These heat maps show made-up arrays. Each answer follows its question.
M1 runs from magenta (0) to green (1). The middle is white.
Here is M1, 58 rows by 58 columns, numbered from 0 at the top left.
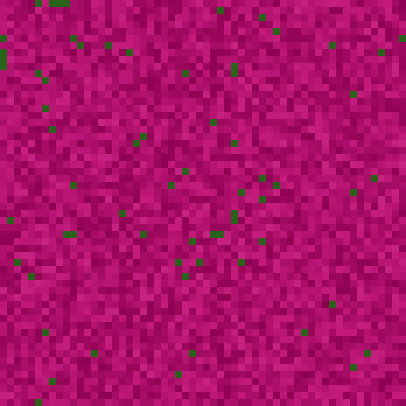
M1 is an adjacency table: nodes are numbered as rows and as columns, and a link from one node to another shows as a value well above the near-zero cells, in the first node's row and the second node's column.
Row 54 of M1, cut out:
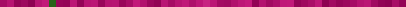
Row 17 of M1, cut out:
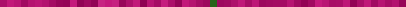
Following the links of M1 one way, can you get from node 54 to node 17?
yes
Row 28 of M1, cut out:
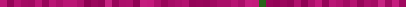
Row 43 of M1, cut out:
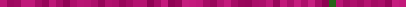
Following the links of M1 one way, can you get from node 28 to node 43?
no
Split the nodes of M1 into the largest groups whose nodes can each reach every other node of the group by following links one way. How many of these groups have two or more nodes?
3
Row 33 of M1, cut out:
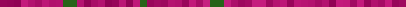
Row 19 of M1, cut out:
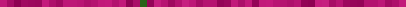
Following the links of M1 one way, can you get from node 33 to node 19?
yes
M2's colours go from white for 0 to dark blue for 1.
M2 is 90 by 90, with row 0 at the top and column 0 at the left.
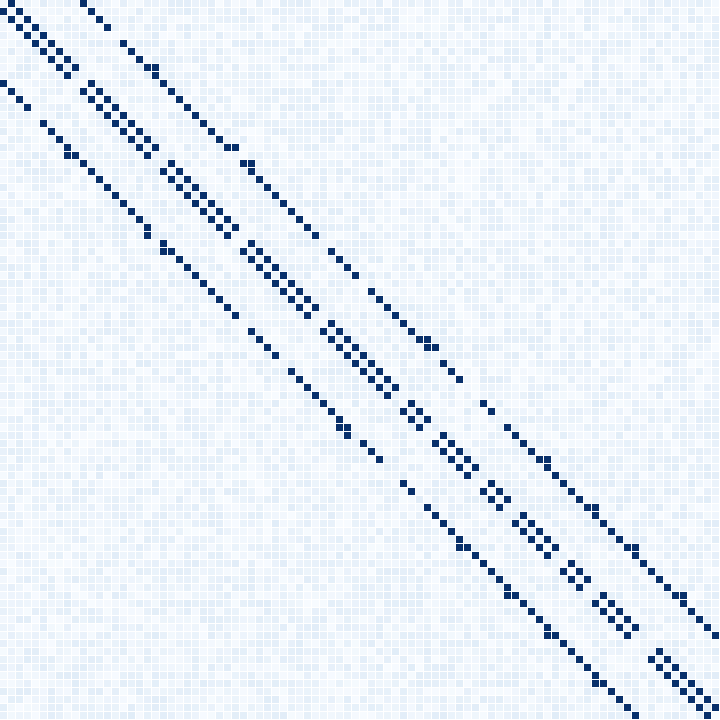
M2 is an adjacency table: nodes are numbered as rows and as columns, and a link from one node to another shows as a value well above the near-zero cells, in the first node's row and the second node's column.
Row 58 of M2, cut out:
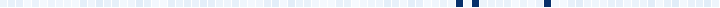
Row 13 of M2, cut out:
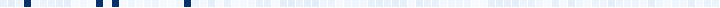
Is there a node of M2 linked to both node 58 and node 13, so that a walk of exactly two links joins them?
no
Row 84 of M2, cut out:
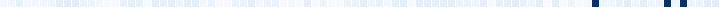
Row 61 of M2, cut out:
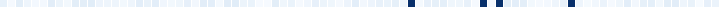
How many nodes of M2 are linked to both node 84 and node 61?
0
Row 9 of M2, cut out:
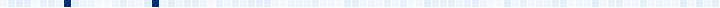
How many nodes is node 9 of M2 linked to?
2
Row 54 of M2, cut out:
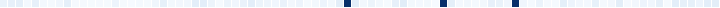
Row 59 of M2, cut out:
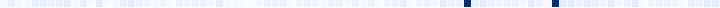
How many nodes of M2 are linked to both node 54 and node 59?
0
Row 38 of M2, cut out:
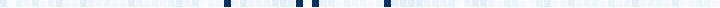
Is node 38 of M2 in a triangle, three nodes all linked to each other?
no
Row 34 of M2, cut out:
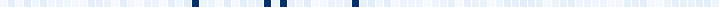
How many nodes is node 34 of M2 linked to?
4
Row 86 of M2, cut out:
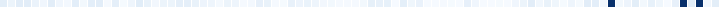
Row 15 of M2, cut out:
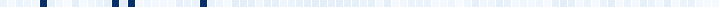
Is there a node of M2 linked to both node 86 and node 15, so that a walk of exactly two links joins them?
no
